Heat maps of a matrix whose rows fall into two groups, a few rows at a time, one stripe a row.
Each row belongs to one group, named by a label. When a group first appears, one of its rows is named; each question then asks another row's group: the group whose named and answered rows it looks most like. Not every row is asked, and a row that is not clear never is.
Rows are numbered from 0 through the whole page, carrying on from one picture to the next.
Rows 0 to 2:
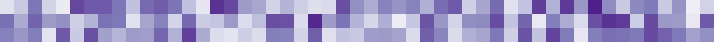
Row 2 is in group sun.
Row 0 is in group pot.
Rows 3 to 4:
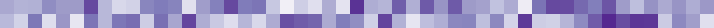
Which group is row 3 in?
pot
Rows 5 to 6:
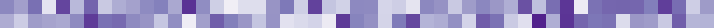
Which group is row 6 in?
pot
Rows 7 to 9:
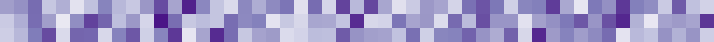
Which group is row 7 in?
sun
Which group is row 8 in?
pot
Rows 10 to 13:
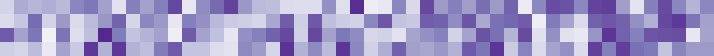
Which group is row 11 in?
sun
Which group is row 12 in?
sun
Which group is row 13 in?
sun
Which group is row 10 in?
pot
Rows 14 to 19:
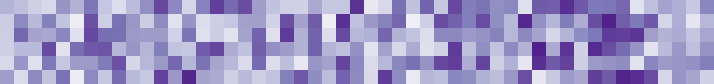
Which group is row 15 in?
sun
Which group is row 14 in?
pot
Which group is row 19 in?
sun
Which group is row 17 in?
pot
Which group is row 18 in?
pot
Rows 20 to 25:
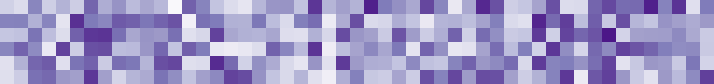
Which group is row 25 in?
pot
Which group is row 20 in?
sun
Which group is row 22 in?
pot
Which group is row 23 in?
sun
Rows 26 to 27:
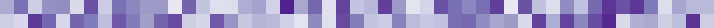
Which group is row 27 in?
pot
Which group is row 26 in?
sun
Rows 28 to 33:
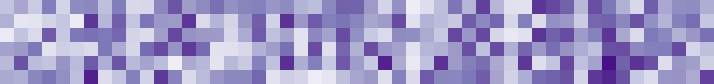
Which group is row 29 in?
sun
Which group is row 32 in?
sun
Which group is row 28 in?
pot
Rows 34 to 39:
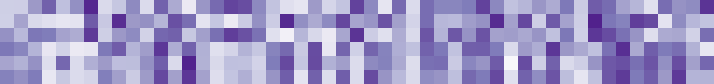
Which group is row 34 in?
pot
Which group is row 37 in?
sun
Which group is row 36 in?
pot
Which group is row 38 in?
sun
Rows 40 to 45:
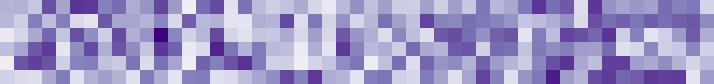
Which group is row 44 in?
pot
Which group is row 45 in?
sun
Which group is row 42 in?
pot
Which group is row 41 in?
sun
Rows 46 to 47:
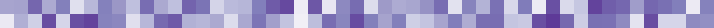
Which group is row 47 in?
pot
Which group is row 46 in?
sun
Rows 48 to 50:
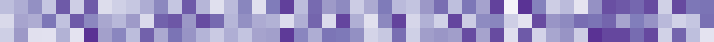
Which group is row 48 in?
sun
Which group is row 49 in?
pot
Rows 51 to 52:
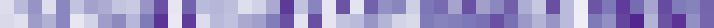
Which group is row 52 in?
sun
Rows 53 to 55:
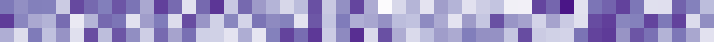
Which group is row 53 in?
pot
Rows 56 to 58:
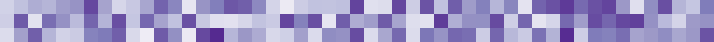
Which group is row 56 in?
pot
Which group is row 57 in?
sun
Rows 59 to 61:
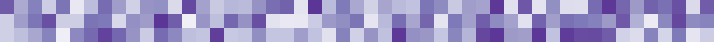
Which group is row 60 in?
pot
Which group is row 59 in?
sun
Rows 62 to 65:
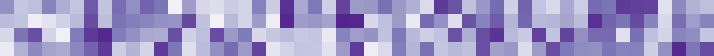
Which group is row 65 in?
pot
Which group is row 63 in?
sun
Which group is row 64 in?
pot
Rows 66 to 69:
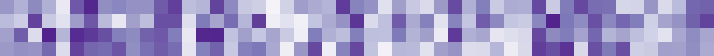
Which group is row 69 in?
pot
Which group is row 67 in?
pot
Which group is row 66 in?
pot
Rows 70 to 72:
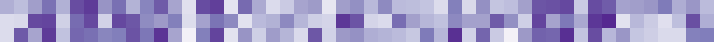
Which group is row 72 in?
pot
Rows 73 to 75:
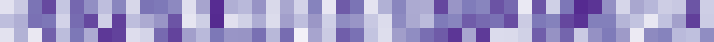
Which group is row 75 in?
pot
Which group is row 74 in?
pot
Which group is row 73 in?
pot
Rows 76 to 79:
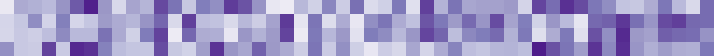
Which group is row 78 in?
sun
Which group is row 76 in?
pot
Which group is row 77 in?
sun
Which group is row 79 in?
pot
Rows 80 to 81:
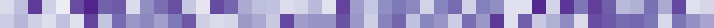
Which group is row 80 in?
pot
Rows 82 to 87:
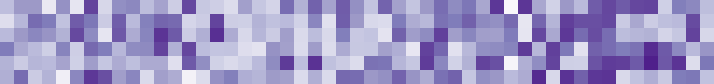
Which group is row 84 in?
pot
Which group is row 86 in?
sun
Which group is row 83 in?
pot
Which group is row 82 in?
sun
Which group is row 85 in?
sun
